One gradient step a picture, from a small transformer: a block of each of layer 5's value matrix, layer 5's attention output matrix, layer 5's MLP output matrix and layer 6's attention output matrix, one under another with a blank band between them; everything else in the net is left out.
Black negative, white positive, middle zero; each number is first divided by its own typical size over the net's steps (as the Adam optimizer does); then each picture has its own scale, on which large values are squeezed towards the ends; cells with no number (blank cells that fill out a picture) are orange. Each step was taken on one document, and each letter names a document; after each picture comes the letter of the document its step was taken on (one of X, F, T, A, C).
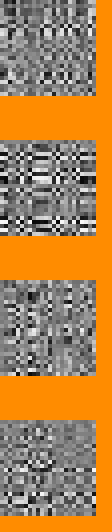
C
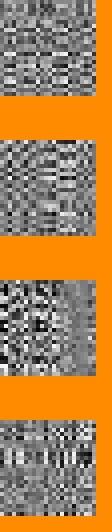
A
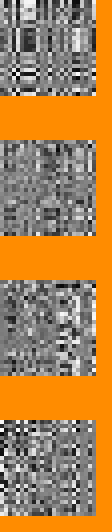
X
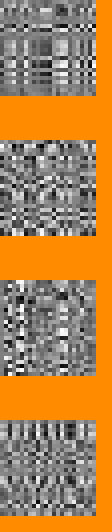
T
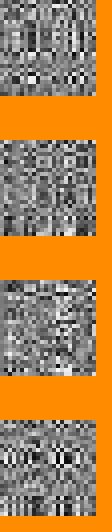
X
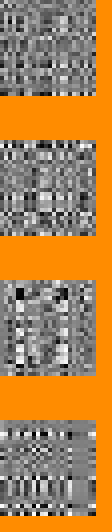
T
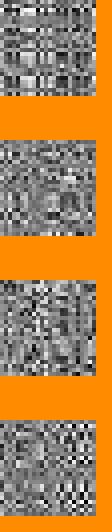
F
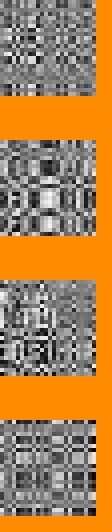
A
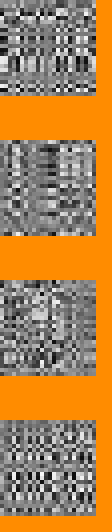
A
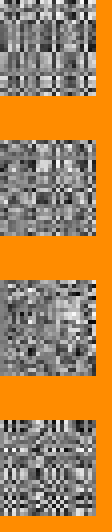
X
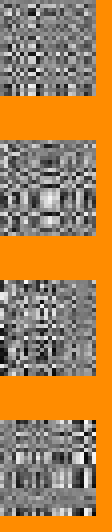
A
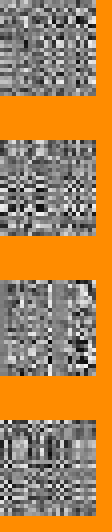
C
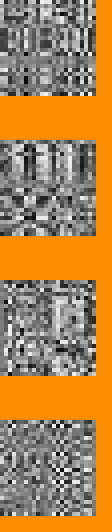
X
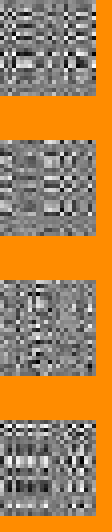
F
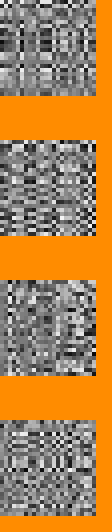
X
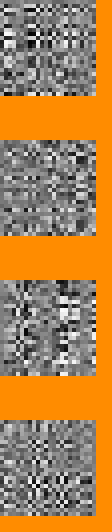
X
